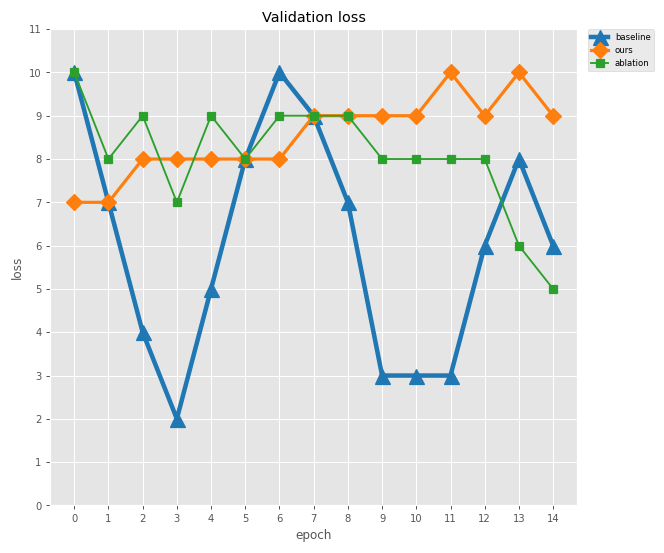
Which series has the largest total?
ours
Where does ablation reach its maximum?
0
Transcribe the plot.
Title: Validation loss
x-axis: epoch, ticks 0 1 2 3 4 5 6 7 8 9 10 11 12 13 14
y-axis: loss, ticks 0 1 2 3 4 5 6 7 8 9 10 11
Legend: baseline, ours, ablation
Values:
baseline: 10 7 4 2 5 8 10 9 7 3 3 3 6 8 6
ours: 7 7 8 8 8 8 8 9 9 9 9 10 9 10 9
ablation: 10 8 9 7 9 8 9 9 9 8 8 8 8 6 5
